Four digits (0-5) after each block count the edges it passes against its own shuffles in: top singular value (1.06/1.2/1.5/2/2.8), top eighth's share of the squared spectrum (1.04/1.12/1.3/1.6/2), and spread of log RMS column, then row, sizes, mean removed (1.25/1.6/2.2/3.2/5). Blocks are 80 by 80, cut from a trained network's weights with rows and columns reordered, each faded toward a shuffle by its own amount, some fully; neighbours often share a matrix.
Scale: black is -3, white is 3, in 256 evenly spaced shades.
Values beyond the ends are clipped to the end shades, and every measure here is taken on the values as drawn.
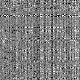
4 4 2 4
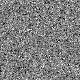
0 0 0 0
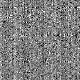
3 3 0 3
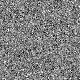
0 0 0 0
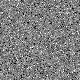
0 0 0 0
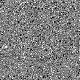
2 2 0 1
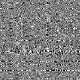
3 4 1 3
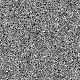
1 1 0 0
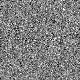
2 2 0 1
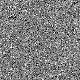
2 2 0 1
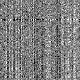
4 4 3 3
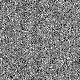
1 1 0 0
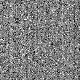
2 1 0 0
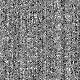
3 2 0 1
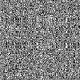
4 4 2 2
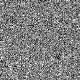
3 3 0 2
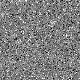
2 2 0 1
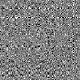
4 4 3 2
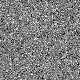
0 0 0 0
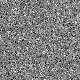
0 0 0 0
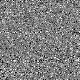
2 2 0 2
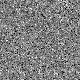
0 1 0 0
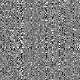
3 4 4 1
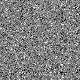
2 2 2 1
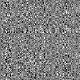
4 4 4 2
